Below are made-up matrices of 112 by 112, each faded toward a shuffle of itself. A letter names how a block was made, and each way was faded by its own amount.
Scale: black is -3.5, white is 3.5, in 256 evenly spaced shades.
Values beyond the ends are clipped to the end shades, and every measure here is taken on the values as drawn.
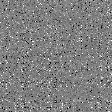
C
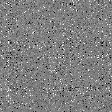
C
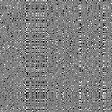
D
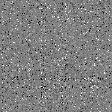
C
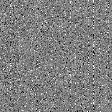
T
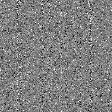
T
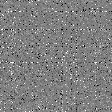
C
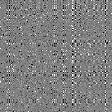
D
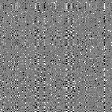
D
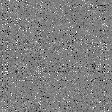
C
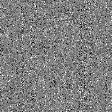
T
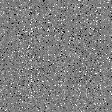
C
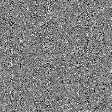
T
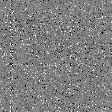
C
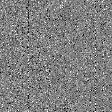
T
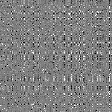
D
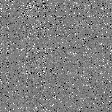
C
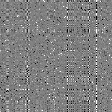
D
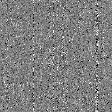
T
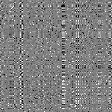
D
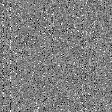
T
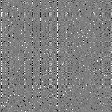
D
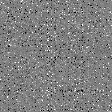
C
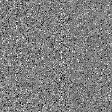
T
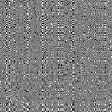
D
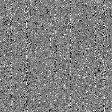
T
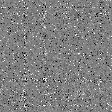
C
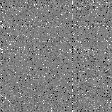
C
